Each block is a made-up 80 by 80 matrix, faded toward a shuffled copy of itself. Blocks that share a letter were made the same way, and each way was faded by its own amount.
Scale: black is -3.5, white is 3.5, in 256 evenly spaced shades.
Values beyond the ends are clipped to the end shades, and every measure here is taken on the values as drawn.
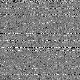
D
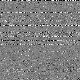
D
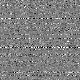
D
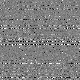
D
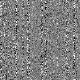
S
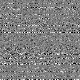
D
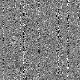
S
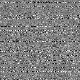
D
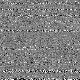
D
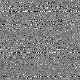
D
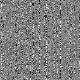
S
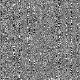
S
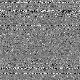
D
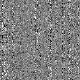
S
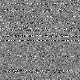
D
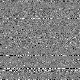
D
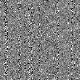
S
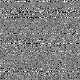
D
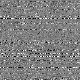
D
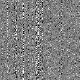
S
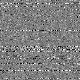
D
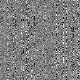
S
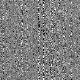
S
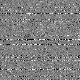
D
